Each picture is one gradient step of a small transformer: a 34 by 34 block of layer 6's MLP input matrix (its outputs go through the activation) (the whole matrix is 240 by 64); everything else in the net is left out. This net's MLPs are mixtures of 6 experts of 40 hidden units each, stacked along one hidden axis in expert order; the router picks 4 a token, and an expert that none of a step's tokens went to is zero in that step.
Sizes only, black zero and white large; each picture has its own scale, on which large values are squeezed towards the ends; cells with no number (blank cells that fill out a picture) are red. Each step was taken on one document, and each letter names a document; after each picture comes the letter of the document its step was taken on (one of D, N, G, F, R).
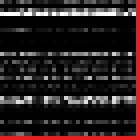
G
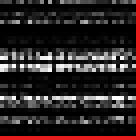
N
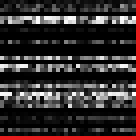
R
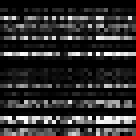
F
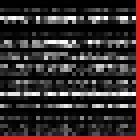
R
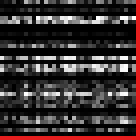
R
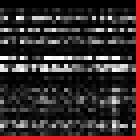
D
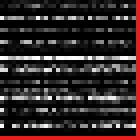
D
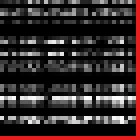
N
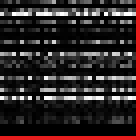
G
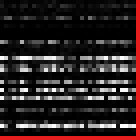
D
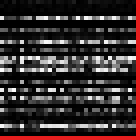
D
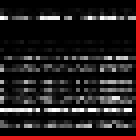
D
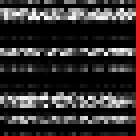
N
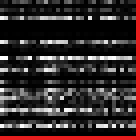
D
